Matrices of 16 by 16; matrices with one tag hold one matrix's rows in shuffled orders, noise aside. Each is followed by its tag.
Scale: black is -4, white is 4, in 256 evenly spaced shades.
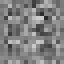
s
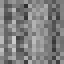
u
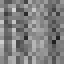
u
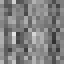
u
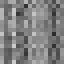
u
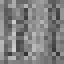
u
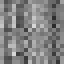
u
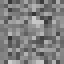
s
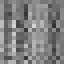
u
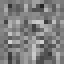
s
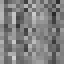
u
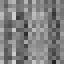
u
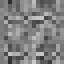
s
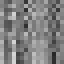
u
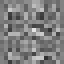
s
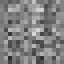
s
